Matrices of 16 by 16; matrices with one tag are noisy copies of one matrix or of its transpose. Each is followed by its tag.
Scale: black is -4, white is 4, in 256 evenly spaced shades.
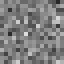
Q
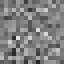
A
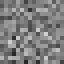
A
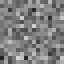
Q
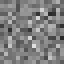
A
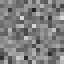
Q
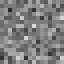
Q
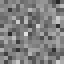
Q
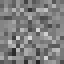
A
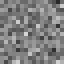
Q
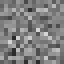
A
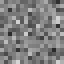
Q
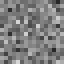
Q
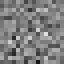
A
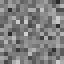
Q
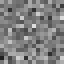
Q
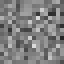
A
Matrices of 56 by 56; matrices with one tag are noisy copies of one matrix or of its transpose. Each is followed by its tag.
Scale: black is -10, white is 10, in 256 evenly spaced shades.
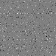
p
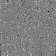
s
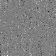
s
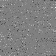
s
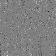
s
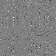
p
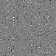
p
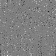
s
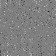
s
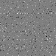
p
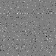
p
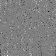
s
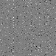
p
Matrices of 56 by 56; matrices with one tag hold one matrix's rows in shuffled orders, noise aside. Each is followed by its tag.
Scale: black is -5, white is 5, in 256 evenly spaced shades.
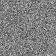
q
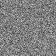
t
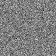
t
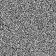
t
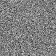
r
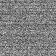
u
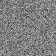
q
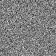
r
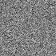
r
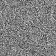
q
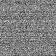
u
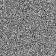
q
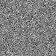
r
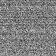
u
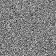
r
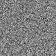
q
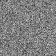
q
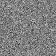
r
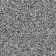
t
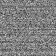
u
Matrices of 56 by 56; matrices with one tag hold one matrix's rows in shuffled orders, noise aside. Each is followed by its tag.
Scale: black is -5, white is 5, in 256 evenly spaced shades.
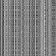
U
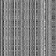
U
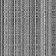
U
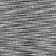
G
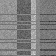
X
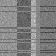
X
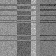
X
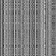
U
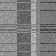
X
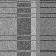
X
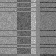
X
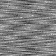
G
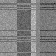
X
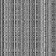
U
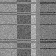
X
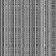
U
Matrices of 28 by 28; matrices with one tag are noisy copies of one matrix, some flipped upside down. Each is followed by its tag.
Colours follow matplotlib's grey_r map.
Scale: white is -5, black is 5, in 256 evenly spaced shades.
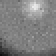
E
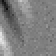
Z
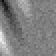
Z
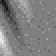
Z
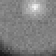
E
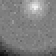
E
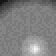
E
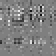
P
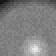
E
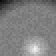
E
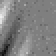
Z
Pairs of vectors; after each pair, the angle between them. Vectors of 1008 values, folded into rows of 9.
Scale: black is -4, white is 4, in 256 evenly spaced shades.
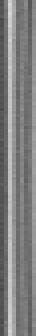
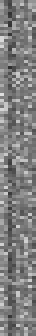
partly opposed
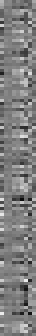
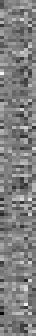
nearly opposite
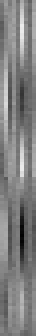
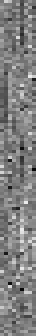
partly opposed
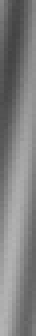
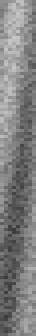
nearly opposite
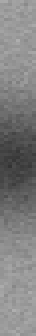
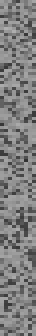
orthogonal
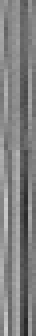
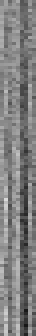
nearly parallel
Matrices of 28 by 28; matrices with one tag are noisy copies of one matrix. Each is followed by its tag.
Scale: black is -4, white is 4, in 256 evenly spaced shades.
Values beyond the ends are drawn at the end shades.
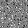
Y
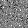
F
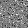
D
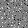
Y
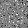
D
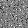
F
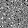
Y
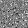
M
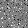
Y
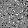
D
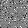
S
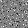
M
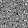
M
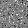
D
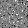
D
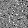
D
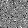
S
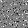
M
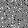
Y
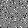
S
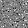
M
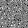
Y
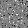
D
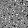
D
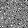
Y
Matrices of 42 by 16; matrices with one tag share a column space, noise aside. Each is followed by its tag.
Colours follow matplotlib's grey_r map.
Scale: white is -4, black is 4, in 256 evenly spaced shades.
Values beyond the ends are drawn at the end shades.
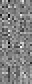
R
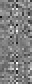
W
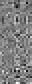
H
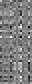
W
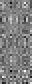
H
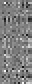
H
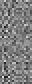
W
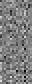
W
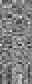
R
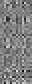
H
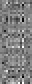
H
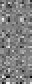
H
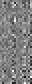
H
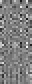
R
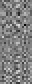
W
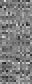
W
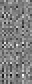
R
